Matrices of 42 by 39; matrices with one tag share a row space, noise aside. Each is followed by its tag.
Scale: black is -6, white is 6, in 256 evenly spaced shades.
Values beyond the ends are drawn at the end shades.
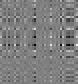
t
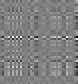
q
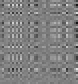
q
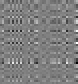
q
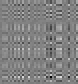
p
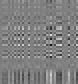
p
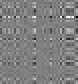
t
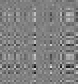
t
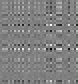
p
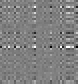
t
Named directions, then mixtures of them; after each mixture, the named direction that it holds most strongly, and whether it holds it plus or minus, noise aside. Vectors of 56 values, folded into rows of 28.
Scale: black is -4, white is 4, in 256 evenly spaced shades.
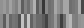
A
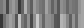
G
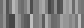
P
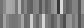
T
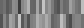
A, minus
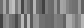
A, plus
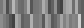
P, plus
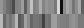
T, minus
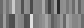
P, plus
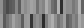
T, minus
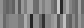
T, minus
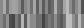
A, plus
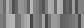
P, minus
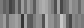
A, minus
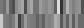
G, minus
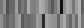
T, minus
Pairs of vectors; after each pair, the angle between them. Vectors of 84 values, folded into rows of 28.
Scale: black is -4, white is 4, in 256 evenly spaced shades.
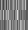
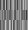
partly aligned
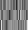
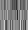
partly aligned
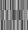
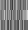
partly aligned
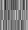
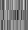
nearly opposite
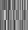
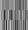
partly opposed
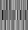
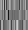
orthogonal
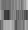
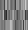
partly aligned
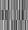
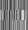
partly opposed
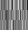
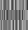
partly aligned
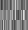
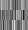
nearly opposite
